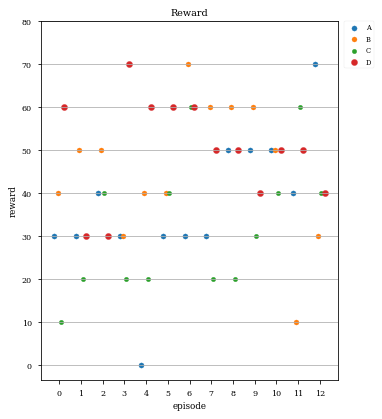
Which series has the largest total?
D
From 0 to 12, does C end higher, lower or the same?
higher
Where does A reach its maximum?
12
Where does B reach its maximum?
6
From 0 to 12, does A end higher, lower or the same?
higher
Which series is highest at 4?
D
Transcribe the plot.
Title: Reward
x-axis: episode, ticks 0 1 2 3 4 5 6 7 8 9 10 11 12
y-axis: reward, ticks 0 10 20 30 40 50 60 70 80
Legend: A, B, C, D
Values:
A: 30 30 40 30 0 30 30 30 50 50 50 40 70
B: 40 50 50 30 40 40 70 60 60 60 50 10 30
C: 10 20 40 20 20 40 60 20 20 30 40 60 40
D: 60 30 30 70 60 60 60 50 50 40 50 50 40
